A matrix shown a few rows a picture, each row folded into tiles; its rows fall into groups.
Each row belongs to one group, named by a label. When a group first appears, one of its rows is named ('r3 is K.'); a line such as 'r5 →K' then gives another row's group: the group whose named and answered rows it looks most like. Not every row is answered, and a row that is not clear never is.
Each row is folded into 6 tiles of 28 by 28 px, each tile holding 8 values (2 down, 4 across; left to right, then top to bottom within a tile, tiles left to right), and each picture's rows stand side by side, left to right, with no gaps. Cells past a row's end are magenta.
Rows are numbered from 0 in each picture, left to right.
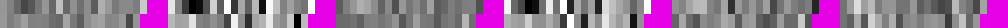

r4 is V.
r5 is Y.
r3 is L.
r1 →L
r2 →V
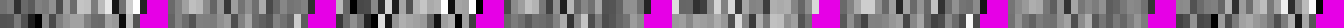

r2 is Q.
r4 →L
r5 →V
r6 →V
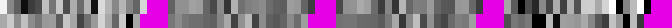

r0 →L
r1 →V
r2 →V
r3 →Q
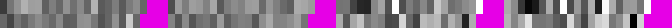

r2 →L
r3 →L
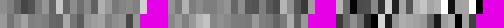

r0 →L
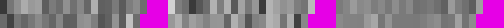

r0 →V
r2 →Y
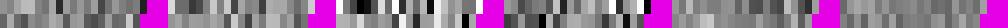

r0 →V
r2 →L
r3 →Q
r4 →Y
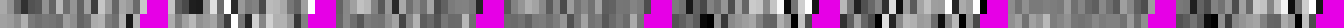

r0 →L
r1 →L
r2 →V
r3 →V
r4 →Q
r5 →Q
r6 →Y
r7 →Q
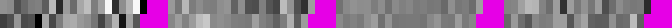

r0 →Q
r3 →V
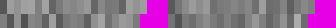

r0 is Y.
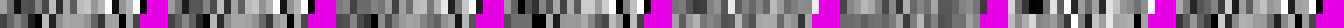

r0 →Q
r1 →Q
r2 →Q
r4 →L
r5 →V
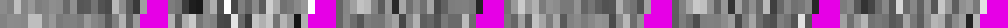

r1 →L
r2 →V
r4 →V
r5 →L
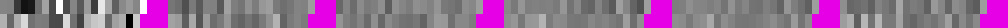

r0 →L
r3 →Y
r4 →Y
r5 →Y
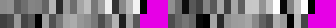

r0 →Q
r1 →Q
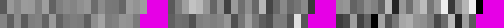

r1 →V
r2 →Q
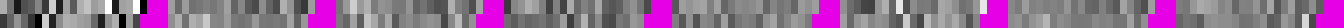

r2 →Y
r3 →V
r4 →Y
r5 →L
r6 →Y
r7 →V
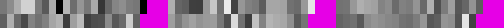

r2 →V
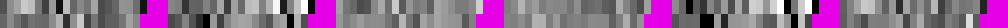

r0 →V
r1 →Q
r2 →L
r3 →Y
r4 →Q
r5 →V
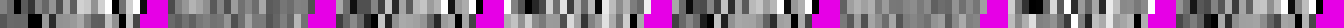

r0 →Q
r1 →V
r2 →Q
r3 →L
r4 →Q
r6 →L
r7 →Q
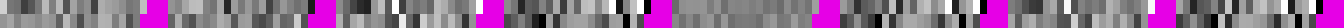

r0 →L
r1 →V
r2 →L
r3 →Q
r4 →Y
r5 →Q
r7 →Q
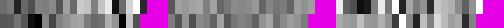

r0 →Q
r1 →Y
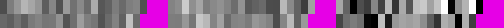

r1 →Y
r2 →Q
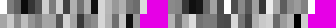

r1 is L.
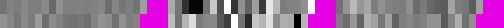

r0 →Y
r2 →Y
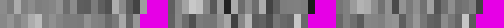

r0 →Y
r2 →V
